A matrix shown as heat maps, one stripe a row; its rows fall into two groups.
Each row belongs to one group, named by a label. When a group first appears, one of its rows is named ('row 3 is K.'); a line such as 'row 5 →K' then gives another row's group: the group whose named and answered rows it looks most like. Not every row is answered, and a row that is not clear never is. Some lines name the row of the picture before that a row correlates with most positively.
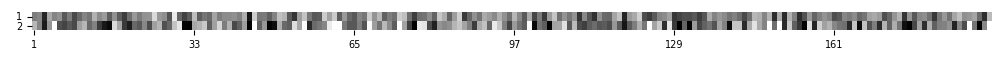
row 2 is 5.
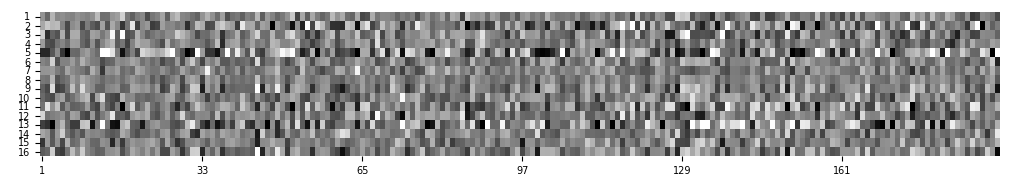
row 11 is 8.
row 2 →8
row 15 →8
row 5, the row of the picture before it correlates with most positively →1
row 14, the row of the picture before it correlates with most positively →2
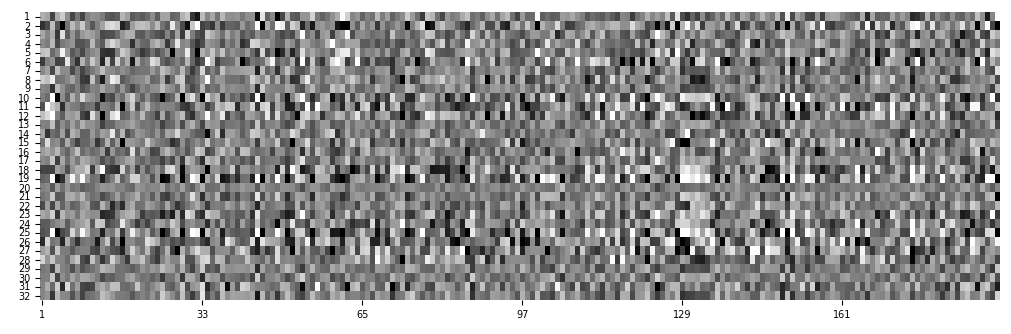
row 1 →5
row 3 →5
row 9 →5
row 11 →8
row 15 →8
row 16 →8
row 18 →8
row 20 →5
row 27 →8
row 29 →5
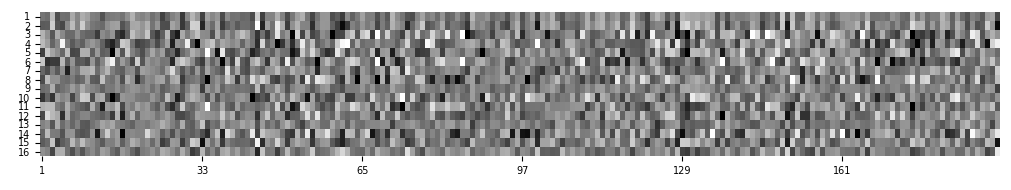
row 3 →8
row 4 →5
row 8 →8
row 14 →8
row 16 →5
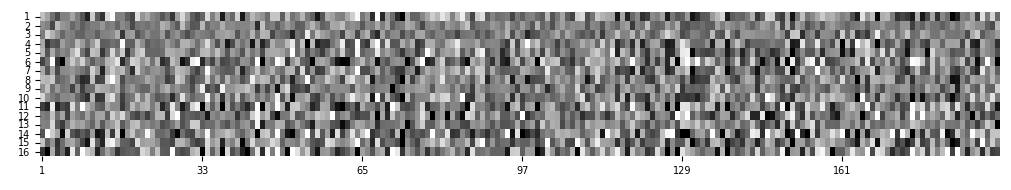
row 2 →5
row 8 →8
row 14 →8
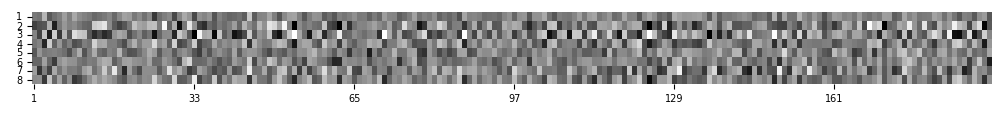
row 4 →5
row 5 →8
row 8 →5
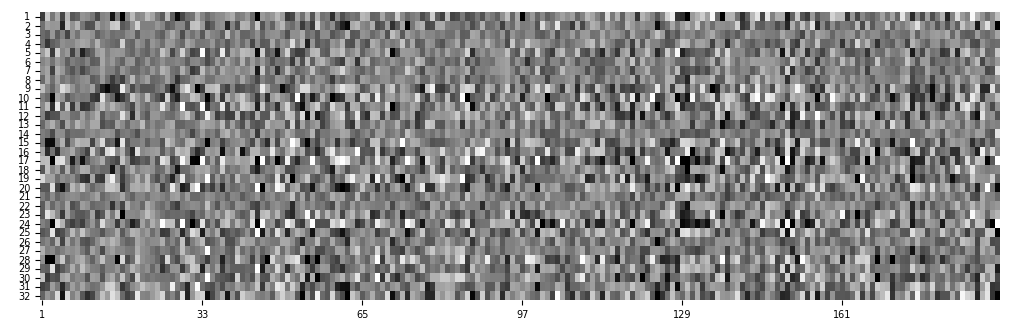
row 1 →8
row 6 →8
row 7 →5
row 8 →8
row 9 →5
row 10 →8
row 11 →5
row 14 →5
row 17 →5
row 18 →8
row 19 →8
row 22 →8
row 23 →8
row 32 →5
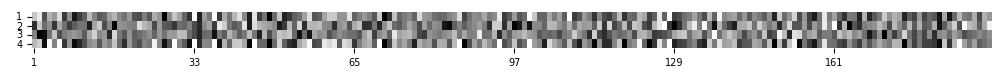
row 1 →5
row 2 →8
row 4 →5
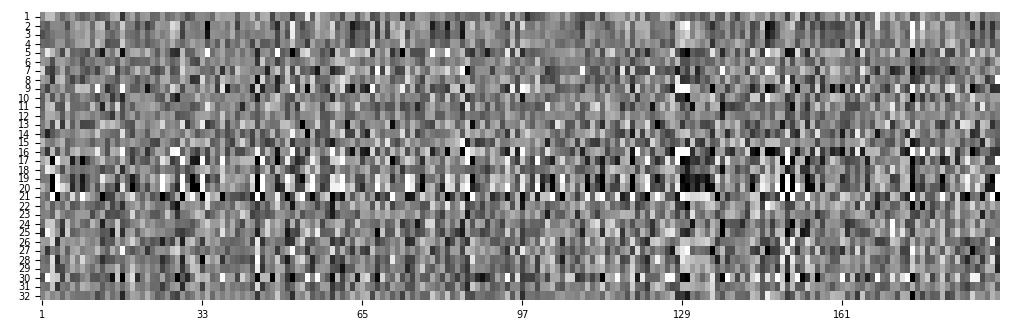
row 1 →8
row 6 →5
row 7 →8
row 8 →5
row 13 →5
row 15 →8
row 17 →5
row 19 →5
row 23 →8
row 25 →8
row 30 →8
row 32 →8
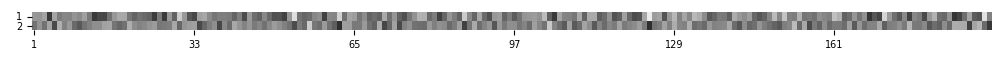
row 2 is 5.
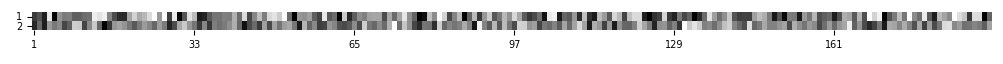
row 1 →5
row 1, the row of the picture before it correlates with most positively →2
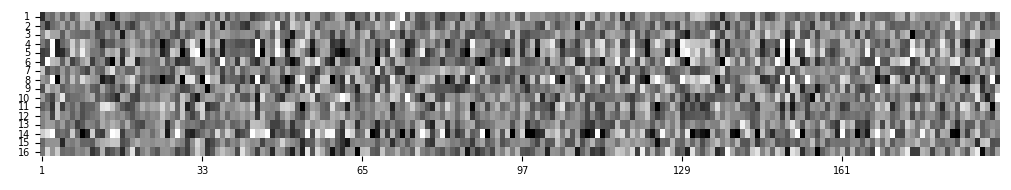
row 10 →5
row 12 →5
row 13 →8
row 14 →8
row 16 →8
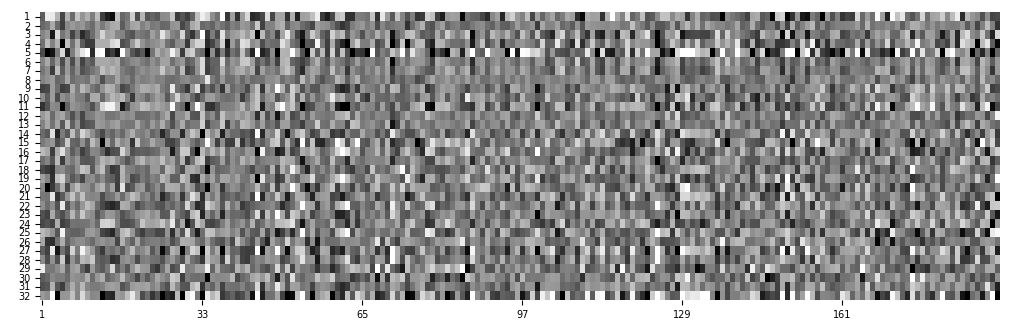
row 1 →8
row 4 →5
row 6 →5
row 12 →5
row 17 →5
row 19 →5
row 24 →5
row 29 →8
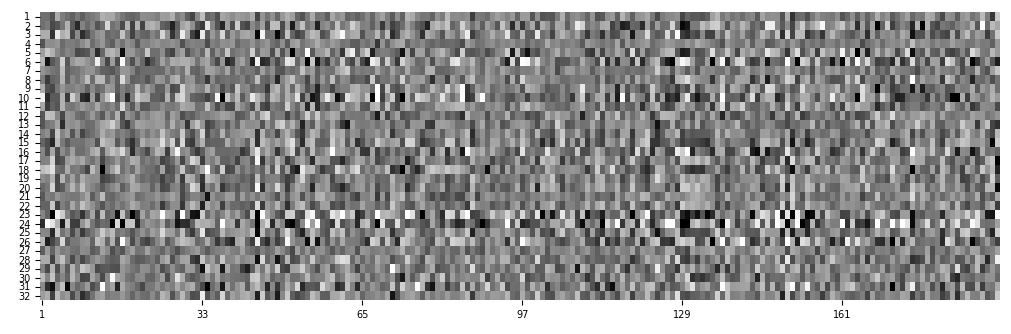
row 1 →5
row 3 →5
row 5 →8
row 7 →5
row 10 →8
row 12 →8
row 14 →5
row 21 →8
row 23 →5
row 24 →8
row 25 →5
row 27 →8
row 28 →5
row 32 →5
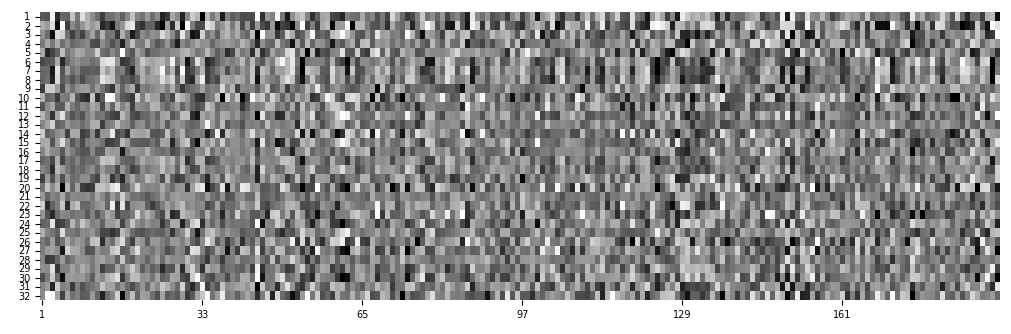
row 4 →8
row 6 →5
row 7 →5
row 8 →5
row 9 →8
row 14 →8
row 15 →5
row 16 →8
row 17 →5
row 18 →5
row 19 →8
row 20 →5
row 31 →5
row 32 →8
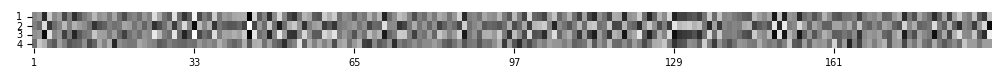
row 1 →5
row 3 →5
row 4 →8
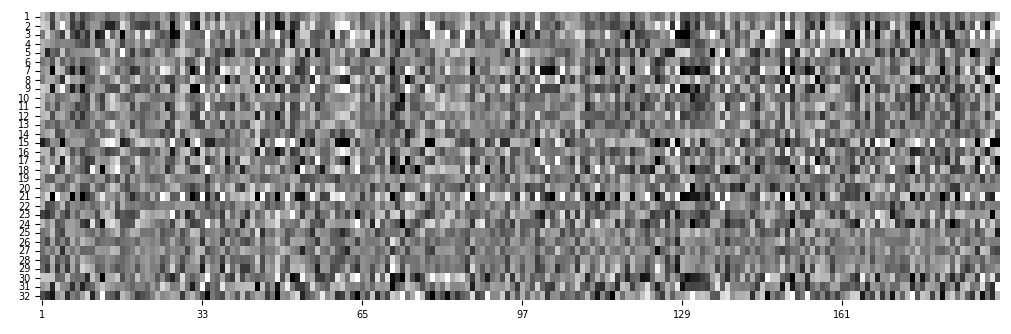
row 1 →5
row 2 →5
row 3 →8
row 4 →8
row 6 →5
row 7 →5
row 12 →5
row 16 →5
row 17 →5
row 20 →8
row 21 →5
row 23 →5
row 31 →5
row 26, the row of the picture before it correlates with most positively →2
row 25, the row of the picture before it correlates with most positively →2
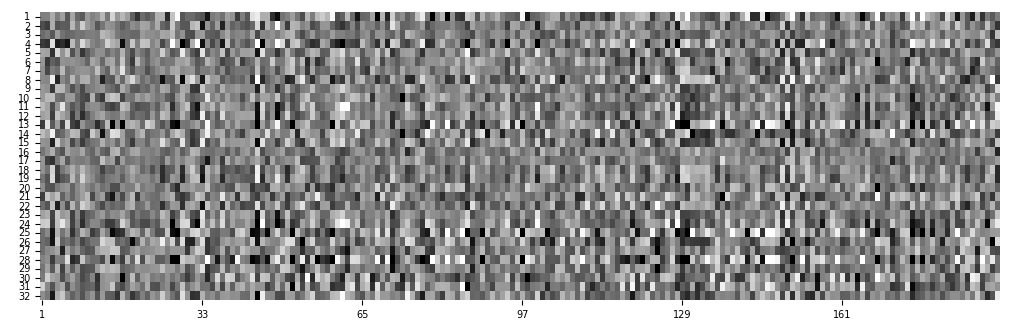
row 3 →5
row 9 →5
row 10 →8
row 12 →5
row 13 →8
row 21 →8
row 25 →8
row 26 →5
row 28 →8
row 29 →5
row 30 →8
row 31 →8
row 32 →5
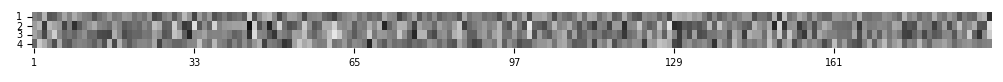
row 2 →5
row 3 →5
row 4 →8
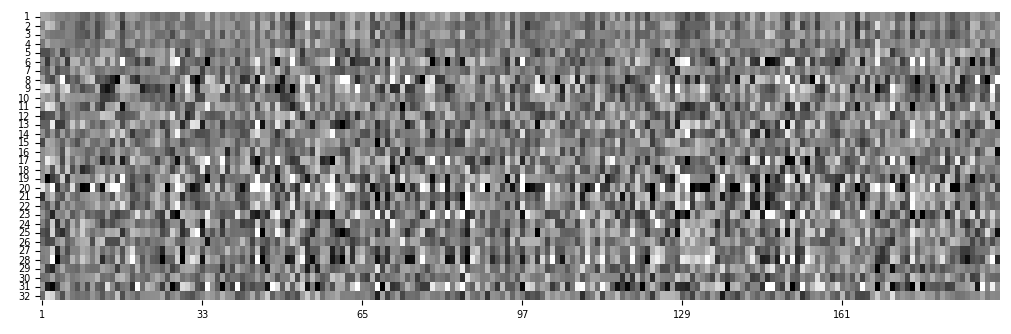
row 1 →8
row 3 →8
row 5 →5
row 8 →5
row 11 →8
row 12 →5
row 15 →8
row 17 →8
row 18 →5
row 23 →8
